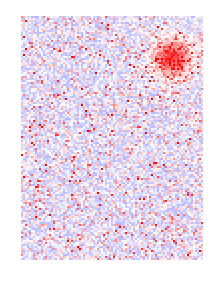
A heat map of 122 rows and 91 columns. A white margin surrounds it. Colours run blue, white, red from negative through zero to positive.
A single bump stands in the top right. No regular stripes run through it. No row or column stands out. The ninth with the highest average is the top right. The halves do not mirror each other. The values are skewed, with a long tail toward high values.
